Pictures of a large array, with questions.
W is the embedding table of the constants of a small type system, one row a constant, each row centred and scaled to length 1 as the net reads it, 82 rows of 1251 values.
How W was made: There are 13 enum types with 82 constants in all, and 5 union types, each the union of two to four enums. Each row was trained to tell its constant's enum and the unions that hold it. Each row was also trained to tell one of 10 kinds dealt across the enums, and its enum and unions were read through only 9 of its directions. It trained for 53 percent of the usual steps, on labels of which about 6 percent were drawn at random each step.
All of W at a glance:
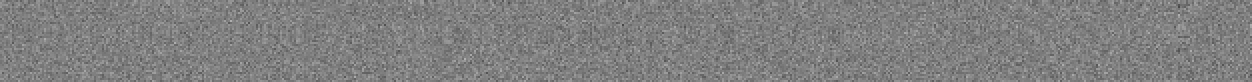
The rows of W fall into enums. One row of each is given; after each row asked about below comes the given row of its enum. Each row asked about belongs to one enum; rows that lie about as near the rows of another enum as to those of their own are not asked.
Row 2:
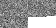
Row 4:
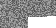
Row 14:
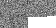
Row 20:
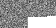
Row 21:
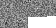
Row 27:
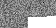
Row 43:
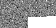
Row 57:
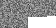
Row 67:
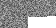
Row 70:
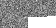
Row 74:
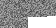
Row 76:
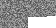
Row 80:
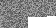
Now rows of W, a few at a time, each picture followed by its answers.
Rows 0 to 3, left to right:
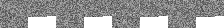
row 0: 76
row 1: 4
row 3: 4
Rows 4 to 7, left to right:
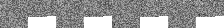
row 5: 74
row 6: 21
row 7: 27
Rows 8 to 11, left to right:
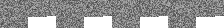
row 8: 80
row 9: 76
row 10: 27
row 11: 76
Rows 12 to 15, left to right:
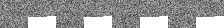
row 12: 67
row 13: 80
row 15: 76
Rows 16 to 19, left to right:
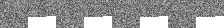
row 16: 2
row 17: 4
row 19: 67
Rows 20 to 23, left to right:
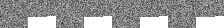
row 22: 2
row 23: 14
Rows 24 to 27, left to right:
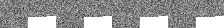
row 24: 4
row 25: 43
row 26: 57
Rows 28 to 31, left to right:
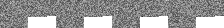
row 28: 20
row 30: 80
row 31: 2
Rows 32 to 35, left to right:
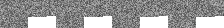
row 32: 80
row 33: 14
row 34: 67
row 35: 2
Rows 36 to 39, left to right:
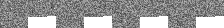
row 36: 57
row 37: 80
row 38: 2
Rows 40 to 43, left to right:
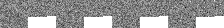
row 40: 80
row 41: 67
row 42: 27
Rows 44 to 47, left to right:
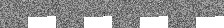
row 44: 21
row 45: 57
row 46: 76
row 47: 14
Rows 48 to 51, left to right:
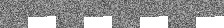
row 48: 14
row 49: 57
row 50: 4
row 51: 21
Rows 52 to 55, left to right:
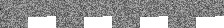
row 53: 27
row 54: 4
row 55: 14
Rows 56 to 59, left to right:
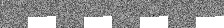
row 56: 20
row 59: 74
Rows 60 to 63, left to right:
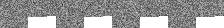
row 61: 70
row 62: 2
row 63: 27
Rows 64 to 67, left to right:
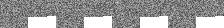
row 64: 14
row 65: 76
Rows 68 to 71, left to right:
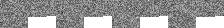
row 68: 27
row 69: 57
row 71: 80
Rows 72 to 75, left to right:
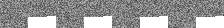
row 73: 14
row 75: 57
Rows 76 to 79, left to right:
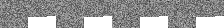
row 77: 57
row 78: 74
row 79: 4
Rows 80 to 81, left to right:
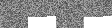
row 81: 20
